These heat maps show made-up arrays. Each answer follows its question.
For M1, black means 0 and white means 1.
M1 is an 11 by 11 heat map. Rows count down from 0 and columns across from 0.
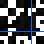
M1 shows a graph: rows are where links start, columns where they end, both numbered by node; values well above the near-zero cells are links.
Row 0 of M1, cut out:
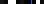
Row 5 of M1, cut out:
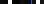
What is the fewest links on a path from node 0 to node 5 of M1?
2
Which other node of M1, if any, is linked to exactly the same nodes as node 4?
node 1
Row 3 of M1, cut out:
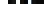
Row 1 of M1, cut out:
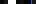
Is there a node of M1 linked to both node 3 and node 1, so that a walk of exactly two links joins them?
no
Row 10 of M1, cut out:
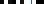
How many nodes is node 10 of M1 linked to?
5
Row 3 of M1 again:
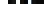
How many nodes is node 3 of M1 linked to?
4
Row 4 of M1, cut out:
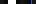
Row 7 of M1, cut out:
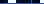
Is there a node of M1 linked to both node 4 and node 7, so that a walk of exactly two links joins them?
yes
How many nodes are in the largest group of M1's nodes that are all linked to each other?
2
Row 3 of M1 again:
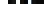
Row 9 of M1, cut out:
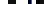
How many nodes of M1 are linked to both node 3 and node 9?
3
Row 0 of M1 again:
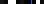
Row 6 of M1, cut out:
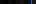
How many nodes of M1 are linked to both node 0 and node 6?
1
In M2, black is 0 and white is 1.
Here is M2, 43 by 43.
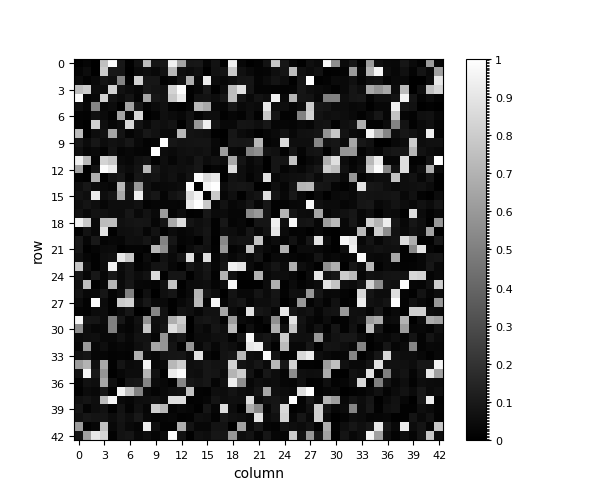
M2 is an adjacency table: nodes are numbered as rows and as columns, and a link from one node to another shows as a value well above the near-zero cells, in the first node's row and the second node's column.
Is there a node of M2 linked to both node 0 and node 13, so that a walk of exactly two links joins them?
no
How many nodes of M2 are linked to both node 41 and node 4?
6
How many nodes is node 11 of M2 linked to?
12
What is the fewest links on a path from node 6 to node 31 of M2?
5
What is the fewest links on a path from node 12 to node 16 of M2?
4
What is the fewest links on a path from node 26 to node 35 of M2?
3
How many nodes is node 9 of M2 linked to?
6
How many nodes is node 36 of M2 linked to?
7
